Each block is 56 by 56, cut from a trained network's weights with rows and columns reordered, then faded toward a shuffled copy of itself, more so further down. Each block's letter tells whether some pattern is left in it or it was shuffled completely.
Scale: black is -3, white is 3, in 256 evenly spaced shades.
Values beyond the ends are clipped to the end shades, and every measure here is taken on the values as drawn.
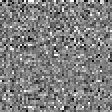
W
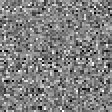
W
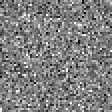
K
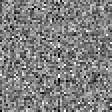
W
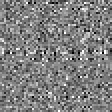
W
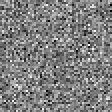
W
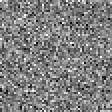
W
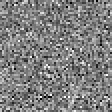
W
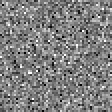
K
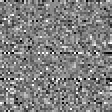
W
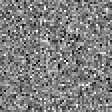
K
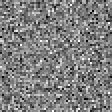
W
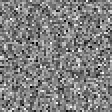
K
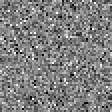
K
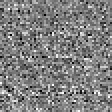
W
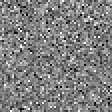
K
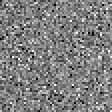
K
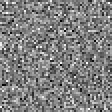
W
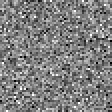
K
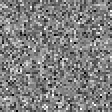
W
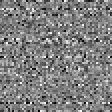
W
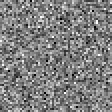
K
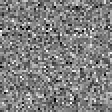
W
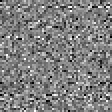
W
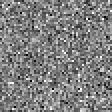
K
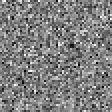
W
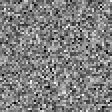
K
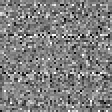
W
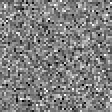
K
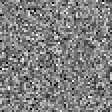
K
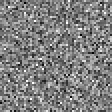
K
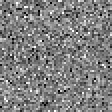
K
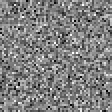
K
